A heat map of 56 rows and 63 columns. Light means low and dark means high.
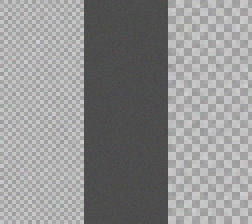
It is made of 1 by 3 panels. Panel 1,1: low, checkered. Panel 1,2: high, flat. Panel 1,3: low, checkered.
